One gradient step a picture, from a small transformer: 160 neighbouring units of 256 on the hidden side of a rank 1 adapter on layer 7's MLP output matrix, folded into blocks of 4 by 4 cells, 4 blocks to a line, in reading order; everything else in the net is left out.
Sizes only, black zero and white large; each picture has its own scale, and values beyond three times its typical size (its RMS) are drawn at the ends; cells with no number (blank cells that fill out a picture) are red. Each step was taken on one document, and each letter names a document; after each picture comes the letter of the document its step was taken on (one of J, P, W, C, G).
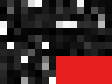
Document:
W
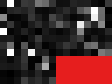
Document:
W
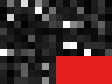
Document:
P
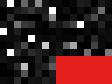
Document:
P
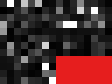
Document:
W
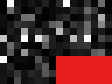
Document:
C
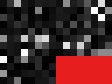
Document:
C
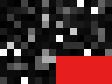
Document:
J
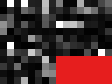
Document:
W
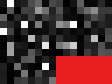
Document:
W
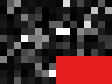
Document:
C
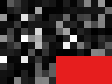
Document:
C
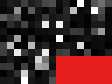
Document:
J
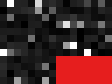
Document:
P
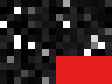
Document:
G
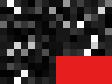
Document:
G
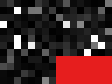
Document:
G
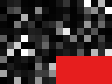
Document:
C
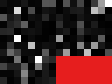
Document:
J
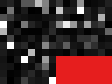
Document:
W
